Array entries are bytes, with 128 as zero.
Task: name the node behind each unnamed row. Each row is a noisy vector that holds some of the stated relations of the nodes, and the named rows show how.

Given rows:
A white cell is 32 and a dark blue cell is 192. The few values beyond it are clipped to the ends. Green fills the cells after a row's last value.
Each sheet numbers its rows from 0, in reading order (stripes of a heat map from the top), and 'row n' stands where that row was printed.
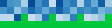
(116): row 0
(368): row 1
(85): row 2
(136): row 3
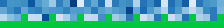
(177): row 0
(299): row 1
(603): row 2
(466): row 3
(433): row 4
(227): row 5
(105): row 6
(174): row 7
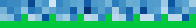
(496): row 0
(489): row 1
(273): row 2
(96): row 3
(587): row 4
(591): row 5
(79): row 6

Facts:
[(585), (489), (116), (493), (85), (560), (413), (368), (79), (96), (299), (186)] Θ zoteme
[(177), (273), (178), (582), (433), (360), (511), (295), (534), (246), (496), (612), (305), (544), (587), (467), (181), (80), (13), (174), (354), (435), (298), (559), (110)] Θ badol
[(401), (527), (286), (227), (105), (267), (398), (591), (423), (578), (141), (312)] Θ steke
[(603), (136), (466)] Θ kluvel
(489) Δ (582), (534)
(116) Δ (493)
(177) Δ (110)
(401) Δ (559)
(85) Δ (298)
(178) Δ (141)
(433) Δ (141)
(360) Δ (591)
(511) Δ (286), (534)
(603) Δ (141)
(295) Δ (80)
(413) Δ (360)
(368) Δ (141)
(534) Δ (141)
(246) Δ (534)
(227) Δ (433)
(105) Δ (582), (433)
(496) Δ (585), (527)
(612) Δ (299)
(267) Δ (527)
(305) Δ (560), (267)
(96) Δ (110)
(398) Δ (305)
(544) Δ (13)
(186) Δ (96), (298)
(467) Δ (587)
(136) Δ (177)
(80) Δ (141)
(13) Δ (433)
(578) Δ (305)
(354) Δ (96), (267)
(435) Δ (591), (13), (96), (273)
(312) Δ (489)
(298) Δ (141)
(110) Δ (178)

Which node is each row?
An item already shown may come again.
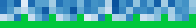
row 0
(105)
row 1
(534)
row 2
(298)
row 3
(423)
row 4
(186)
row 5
(136)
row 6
(511)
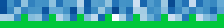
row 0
(186)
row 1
(13)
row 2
(582)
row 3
(413)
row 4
(141)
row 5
(511)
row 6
(368)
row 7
(178)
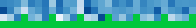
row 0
(267)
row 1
(544)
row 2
(286)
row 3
(560)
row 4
(435)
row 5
(273)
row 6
(110)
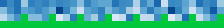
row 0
(295)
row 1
(354)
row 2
(267)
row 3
(360)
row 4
(401)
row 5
(466)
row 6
(527)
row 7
(80)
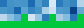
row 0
(110)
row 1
(312)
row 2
(433)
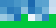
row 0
(305)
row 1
(286)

